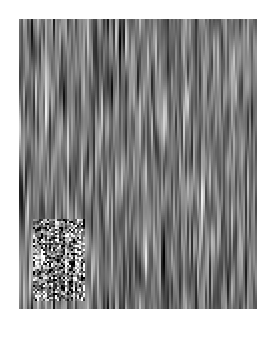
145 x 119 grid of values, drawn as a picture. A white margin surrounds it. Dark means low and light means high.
Grain: streaks running down. Odd patch: rougher, in the bottom left. Slope: none. Roughest part: bottom left.
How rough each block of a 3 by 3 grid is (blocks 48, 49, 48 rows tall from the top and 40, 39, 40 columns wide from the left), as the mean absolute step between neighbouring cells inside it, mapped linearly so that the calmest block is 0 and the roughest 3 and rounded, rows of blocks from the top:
000 / 000 / 300
